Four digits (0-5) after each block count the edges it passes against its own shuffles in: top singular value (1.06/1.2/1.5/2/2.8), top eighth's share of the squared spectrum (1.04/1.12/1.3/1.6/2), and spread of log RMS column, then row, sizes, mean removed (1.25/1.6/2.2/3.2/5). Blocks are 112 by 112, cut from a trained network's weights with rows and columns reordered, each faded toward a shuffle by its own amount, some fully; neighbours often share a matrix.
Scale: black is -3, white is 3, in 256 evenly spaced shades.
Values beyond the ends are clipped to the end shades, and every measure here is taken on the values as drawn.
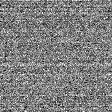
3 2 0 1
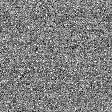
1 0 0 0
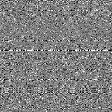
4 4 0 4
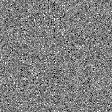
3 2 1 1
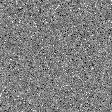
0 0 0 0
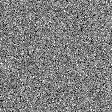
1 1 0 0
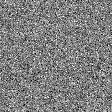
1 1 0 0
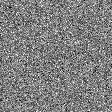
0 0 0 0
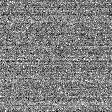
3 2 0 1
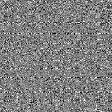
4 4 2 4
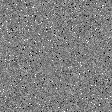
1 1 0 0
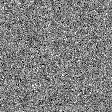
0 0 0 0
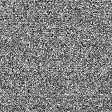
1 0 0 0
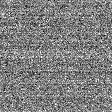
3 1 0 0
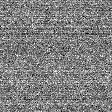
3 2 0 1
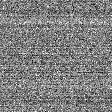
3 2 0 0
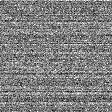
4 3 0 2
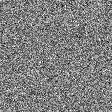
0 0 0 0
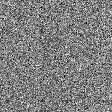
2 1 0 0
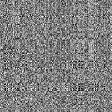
4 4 2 3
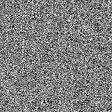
3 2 0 1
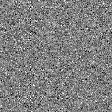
3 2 1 1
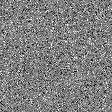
2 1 0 0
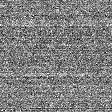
3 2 0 1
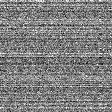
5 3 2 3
